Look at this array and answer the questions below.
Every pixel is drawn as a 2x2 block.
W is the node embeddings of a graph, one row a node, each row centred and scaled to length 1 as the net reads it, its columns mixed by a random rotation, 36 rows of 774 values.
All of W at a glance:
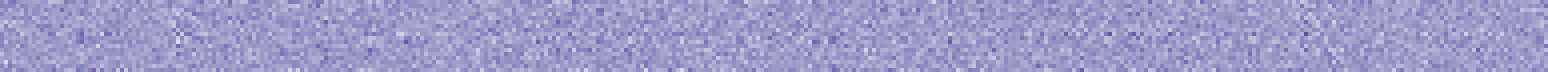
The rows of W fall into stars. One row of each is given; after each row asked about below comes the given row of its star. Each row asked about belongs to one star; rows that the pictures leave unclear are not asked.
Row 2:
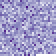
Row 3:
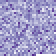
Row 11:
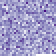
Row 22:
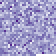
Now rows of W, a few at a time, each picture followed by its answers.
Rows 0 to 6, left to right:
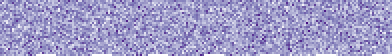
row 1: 2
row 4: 2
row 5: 11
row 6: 2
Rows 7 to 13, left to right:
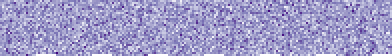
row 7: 11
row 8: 2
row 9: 22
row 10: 22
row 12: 11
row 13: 22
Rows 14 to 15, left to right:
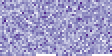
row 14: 3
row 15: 2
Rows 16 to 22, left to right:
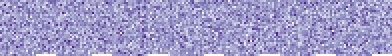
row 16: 11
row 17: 11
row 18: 2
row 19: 3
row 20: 2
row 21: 2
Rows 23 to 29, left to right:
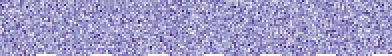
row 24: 11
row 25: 11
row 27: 22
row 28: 3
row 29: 11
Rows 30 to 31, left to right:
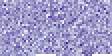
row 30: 11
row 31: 22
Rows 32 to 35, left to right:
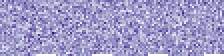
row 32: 2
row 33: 11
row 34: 3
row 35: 3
